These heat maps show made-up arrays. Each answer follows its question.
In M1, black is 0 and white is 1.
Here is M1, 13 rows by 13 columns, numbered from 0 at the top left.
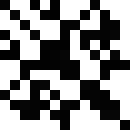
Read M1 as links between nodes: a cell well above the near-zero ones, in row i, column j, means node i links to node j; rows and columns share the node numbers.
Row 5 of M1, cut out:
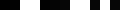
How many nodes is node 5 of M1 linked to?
6
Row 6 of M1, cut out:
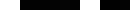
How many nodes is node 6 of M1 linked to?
4
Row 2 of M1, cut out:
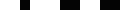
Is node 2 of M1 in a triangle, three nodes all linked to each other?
yes
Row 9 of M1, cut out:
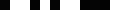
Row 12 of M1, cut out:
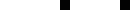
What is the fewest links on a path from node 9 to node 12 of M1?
1
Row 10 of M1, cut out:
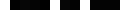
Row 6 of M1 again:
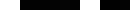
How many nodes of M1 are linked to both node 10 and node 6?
2
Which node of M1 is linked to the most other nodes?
node 12
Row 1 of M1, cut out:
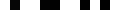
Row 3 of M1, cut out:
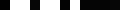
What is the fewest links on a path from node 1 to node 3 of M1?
1
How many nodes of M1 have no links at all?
0
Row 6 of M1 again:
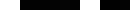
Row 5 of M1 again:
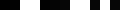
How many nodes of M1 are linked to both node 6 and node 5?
1
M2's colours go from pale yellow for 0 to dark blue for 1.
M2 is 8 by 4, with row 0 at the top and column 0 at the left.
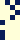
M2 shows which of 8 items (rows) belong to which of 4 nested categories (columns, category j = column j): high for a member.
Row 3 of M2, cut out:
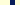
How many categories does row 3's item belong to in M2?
1
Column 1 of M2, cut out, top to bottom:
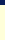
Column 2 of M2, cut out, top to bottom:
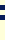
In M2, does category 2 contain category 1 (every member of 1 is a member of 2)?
no
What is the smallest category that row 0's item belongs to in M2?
1
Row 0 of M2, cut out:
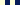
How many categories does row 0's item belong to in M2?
2
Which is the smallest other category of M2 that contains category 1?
3
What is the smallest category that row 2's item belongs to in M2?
3
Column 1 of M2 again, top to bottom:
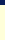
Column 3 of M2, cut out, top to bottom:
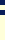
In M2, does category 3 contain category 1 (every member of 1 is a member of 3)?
yes
